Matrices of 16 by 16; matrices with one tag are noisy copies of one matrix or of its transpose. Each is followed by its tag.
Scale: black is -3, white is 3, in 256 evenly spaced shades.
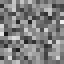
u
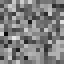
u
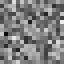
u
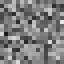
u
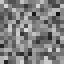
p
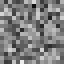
u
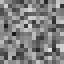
p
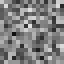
p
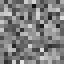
u
